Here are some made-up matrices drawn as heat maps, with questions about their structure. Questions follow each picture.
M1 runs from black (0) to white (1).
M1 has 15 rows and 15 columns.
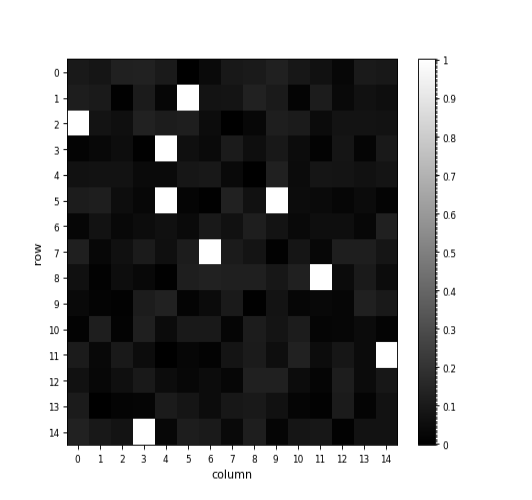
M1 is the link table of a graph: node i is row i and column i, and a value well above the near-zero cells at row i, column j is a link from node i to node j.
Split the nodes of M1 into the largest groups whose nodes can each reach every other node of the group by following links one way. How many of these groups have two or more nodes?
0
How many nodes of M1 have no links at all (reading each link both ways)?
3
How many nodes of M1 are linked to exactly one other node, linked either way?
7
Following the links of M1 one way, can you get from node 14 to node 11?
no
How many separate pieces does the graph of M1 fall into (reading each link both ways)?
6
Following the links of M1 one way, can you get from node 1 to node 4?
yes
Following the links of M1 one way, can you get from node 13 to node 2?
no
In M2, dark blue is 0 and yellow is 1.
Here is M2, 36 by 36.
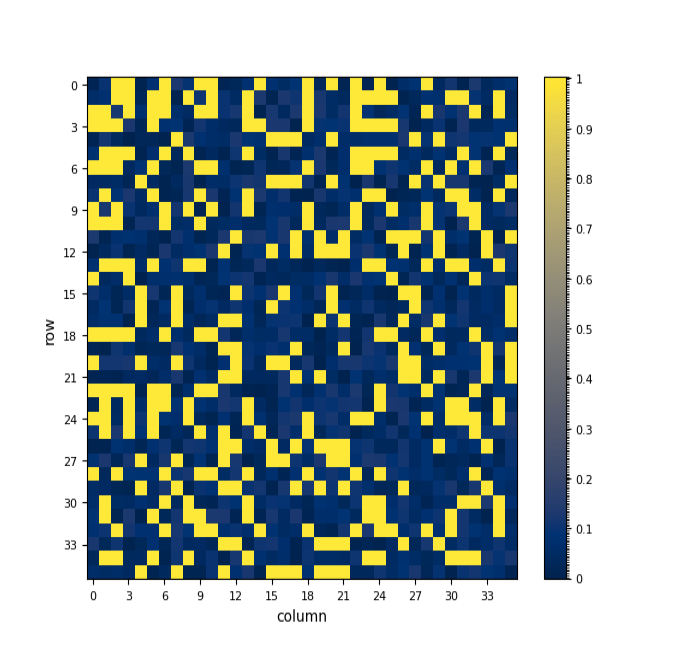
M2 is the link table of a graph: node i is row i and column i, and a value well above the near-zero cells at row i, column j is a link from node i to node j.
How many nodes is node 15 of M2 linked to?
8
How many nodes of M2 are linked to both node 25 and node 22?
5
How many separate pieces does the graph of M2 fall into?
1
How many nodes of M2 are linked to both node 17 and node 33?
6
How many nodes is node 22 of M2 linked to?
11
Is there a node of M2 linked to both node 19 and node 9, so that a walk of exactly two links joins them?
no
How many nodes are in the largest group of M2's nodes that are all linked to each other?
8
